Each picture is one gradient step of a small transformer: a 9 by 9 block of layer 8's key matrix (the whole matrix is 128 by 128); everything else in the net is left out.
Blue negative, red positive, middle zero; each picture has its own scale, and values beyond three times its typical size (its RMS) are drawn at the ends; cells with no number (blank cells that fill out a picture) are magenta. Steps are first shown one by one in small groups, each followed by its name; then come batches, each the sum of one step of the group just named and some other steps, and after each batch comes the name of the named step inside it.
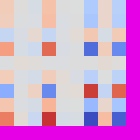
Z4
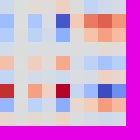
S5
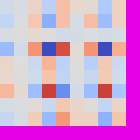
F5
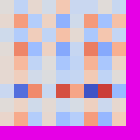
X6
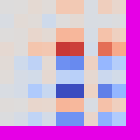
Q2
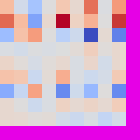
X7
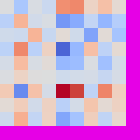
X6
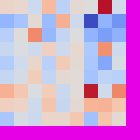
Z4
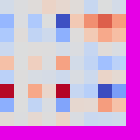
S5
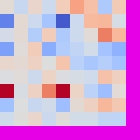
S5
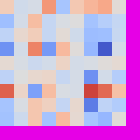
F5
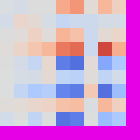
Q2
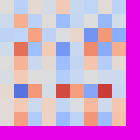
X6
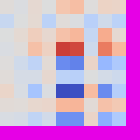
Q2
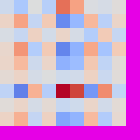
X6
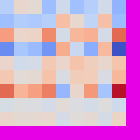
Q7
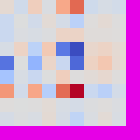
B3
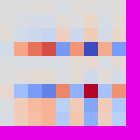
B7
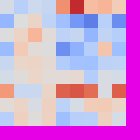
Q7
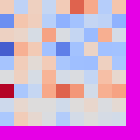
B3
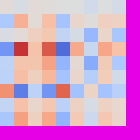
B7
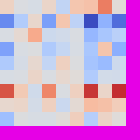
Q7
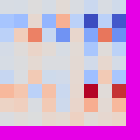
B7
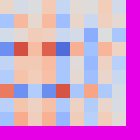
B7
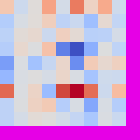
B3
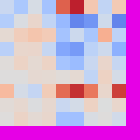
Q7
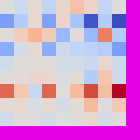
Q7
